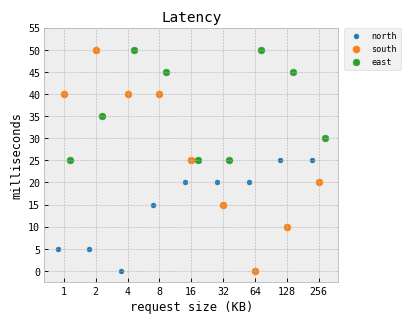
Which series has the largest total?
east
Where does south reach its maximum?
2
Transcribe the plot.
Title: Latency
x-axis: request size (KB), ticks 1 2 4 8 16 32 64 128 256
y-axis: milliseconds, ticks 0 5 10 15 20 25 30 35 40 45 50 55
Legend: north, south, east
Values:
north: 5 5 0 15 20 20 20 25 25
south: 40 50 40 40 25 15 0 10 20
east: 25 35 50 45 25 25 50 45 30
